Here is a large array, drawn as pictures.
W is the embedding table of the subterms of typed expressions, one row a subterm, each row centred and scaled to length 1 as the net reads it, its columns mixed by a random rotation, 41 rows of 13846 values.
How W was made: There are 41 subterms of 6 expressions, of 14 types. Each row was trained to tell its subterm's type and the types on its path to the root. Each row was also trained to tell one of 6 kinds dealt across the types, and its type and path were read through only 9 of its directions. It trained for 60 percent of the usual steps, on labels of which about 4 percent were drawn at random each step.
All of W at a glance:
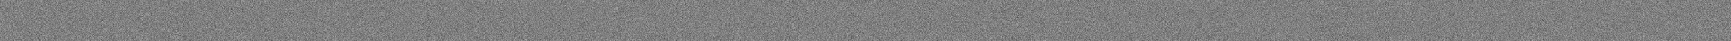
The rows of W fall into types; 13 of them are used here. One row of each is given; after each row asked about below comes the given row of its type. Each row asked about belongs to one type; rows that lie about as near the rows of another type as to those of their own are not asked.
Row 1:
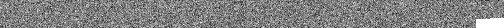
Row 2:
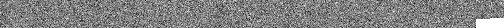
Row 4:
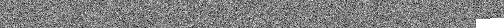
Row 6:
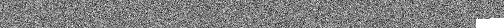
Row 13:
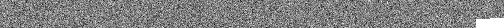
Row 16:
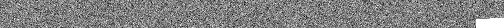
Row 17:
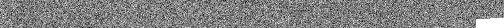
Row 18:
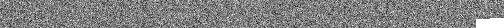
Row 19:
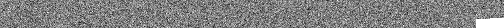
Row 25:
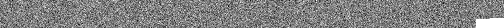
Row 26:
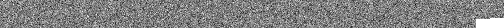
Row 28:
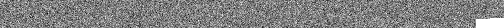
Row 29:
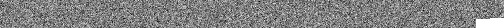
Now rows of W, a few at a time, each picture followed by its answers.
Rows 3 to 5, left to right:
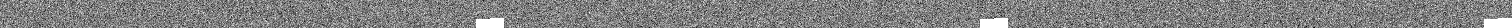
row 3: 26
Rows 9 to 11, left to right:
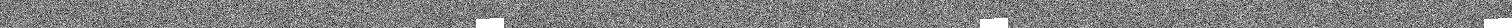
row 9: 29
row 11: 29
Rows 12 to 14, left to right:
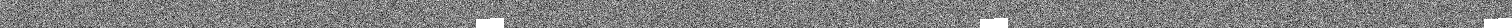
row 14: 4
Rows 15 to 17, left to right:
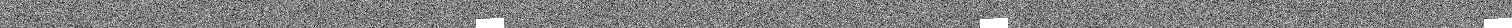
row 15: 17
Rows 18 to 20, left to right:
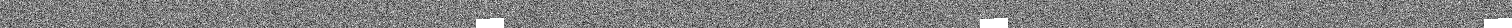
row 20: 4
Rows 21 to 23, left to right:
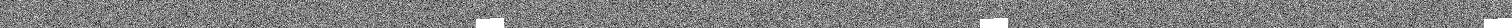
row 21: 16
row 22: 16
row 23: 18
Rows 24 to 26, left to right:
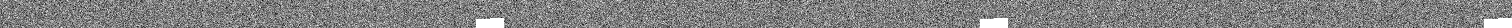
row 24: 18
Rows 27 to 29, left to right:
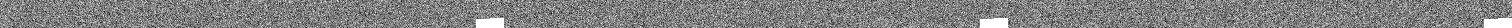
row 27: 19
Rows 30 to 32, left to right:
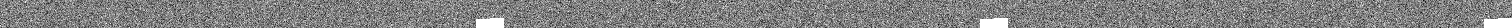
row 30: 28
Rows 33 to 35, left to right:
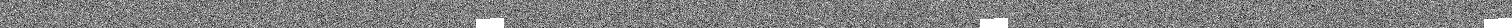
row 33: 6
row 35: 17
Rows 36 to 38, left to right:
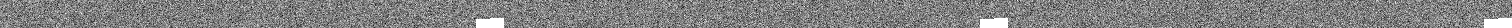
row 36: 26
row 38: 13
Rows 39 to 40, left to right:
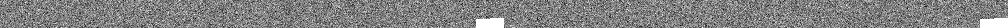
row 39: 4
